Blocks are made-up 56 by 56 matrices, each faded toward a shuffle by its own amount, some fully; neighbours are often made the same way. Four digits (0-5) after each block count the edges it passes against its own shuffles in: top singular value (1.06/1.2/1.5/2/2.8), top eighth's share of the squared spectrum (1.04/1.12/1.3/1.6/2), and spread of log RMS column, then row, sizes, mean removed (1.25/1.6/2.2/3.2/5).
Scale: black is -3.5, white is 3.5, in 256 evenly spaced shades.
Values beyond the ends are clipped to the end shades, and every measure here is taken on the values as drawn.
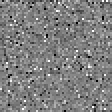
2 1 0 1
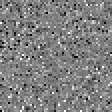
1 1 0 1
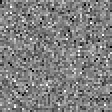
0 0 0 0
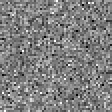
0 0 0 0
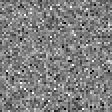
0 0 0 0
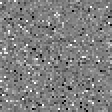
0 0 0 0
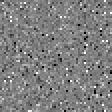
0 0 0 0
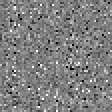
1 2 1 0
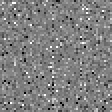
1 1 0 0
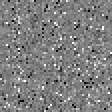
1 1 1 0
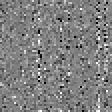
2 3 3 0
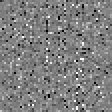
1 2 2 0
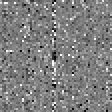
2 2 2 0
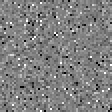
0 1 0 0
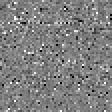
1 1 0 1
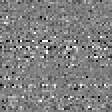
2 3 0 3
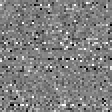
2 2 0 3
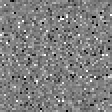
1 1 0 1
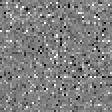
1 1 0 1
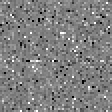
1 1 0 0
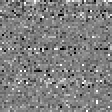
2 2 0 3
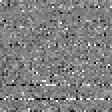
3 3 0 3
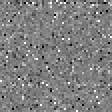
2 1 0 1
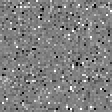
1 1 0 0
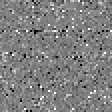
2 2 0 1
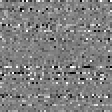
2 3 0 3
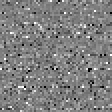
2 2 0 2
